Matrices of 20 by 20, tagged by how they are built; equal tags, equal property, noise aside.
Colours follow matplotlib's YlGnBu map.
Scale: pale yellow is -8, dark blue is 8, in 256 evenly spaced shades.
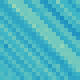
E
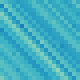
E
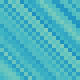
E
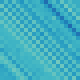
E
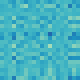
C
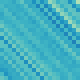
E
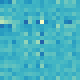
C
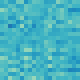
C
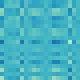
C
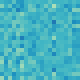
C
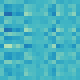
C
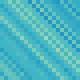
E
